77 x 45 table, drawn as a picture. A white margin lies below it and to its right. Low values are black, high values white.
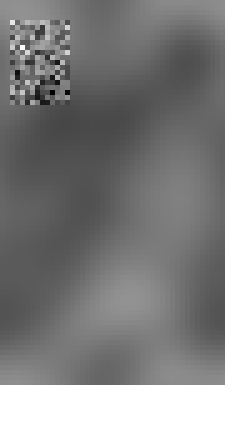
Overall the values sit about 40% of the way up the scale. The top left is the roughest part. A few values lie far out on both sides of the bulk. In the top left lies a patch that is rougher than the rest.
